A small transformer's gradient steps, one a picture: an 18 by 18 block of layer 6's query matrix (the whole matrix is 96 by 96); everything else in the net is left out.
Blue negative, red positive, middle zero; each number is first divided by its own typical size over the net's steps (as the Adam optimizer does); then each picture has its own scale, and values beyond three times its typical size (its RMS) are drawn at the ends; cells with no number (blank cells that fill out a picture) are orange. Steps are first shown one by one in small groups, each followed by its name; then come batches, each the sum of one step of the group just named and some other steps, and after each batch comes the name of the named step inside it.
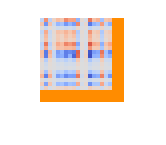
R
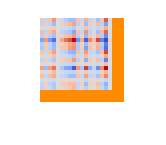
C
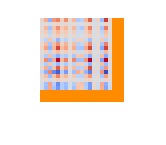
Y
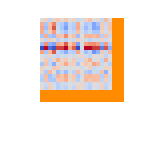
Y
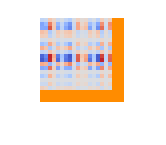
R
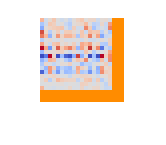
Y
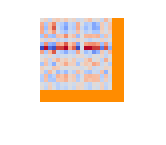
Y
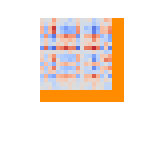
Y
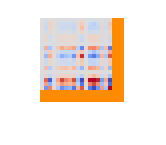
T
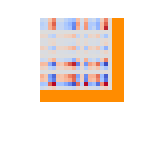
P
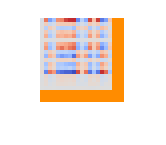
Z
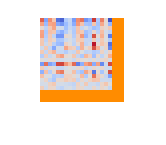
P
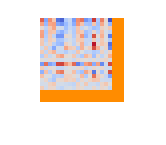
P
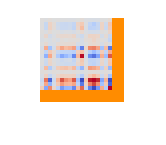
T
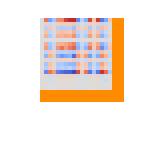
Z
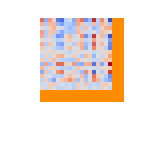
P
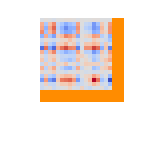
T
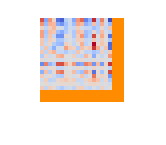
T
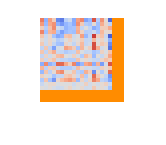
P
